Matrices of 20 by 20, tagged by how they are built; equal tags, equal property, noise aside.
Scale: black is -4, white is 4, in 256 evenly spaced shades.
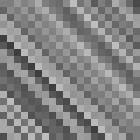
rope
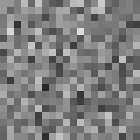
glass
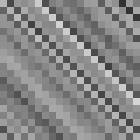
rope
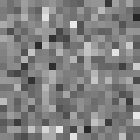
glass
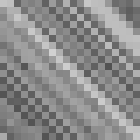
rope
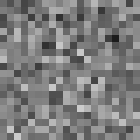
glass
